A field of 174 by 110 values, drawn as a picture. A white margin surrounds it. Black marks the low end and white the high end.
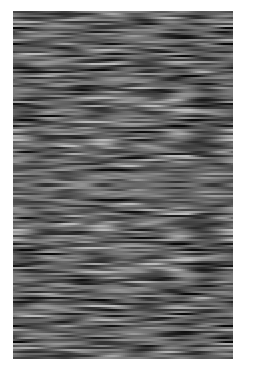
The values follow a bell shape. On average the colour sits 40% of the way up the scale. No overall slope runs across the table. It is mirror symmetric from top to bottom. The grain runs across in streaks.
